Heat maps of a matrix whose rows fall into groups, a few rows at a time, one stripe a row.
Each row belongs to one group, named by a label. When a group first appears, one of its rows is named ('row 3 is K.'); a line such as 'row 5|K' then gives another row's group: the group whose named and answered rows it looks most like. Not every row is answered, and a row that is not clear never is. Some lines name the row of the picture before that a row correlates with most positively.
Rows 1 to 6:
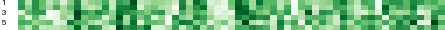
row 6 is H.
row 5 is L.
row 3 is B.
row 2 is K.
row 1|K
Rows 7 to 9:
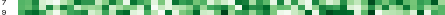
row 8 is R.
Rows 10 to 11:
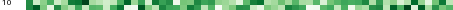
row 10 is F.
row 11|L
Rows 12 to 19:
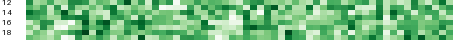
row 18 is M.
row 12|F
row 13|R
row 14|K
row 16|B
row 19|L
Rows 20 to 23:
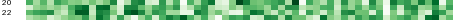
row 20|K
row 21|M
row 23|M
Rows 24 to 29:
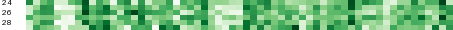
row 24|F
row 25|B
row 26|B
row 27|L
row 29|B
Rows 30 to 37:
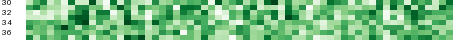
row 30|R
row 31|L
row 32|M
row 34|F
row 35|K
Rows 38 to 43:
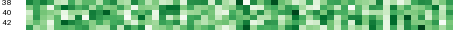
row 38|R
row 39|M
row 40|B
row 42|M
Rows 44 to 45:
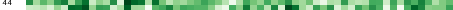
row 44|K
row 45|M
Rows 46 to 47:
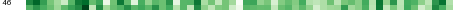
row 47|F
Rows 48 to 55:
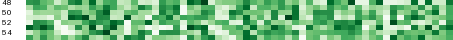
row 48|R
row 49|B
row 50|M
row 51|M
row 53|R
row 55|K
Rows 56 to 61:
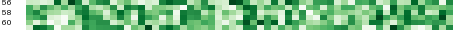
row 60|H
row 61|B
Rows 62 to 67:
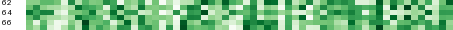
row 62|R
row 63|L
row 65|L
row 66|H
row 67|H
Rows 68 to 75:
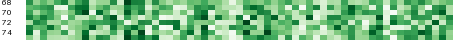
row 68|K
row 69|F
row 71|R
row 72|B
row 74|K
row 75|H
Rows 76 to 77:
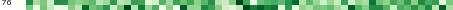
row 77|H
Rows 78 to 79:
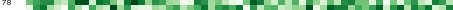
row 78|F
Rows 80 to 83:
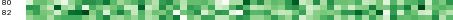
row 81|L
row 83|M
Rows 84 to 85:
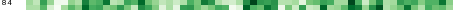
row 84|H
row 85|H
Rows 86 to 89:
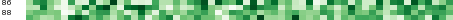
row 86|R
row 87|H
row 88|L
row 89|F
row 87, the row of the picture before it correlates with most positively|84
